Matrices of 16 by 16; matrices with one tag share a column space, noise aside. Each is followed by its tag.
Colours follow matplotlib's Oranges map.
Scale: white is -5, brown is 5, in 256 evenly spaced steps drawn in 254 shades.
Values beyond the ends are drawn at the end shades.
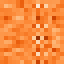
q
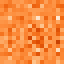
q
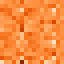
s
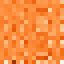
s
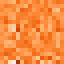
s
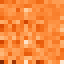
s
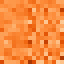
s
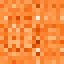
q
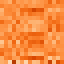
s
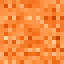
q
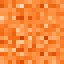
q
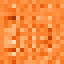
q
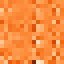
s
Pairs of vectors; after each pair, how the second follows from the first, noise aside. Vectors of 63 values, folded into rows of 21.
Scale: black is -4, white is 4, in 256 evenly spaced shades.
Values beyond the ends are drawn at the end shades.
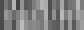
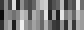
scaled up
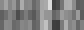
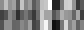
scaled up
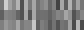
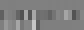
partly zeroed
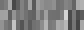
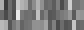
reversed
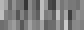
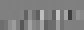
partly zeroed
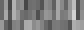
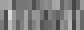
reversed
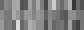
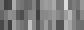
reversed
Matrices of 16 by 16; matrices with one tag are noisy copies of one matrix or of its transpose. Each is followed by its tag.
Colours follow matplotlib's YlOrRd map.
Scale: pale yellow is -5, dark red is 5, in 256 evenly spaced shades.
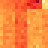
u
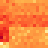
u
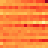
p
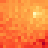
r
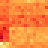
u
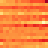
p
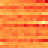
p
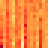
p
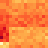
u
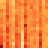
p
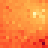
r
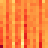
p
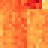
u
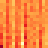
p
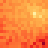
r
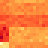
u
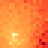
r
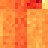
u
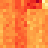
u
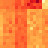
u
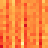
p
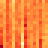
p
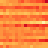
p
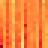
p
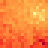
r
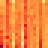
p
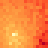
r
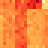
u
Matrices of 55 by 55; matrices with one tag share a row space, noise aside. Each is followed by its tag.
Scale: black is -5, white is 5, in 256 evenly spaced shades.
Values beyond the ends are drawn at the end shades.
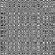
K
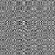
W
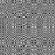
W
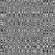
K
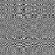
W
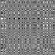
K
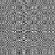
W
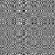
W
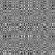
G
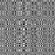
W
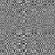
W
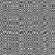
G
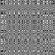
K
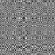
W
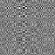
W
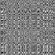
K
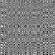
K
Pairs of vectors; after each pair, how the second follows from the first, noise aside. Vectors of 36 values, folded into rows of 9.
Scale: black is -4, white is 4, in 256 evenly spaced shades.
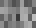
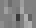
partly zeroed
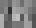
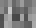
negated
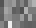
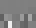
partly zeroed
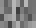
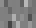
partly zeroed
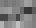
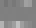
partly zeroed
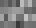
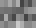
negated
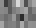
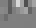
partly zeroed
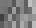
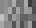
negated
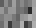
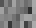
copied
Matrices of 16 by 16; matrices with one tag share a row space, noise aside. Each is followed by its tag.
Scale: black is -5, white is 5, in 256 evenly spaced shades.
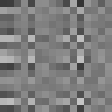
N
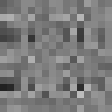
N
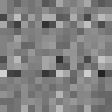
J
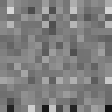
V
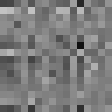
N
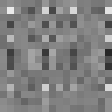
V
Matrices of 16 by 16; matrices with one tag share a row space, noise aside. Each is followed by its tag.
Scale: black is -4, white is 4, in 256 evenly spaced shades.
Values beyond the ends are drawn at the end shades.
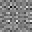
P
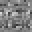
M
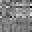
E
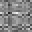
M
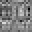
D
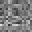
M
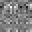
P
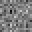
P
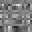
M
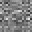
M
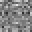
M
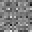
P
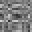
M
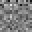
P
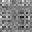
D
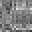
E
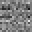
D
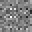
P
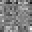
P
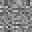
M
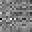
E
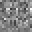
P
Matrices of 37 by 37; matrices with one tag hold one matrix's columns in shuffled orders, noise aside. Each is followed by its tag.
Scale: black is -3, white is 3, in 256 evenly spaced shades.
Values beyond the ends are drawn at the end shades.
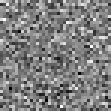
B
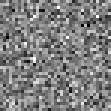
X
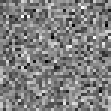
X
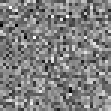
X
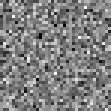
X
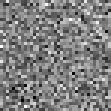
B
